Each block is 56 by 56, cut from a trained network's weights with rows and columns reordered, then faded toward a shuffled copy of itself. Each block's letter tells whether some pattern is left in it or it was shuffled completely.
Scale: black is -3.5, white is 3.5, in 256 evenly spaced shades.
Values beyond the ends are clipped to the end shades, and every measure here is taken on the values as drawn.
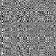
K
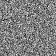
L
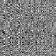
K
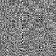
K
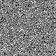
L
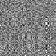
K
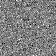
L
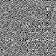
K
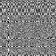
K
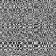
K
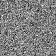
L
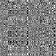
K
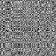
K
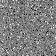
L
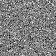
L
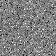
L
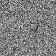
L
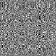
K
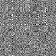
K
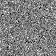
L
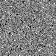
L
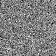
L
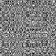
K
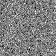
L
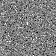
L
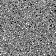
L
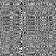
K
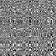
K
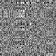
K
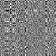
K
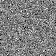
L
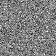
L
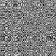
K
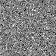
L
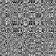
K
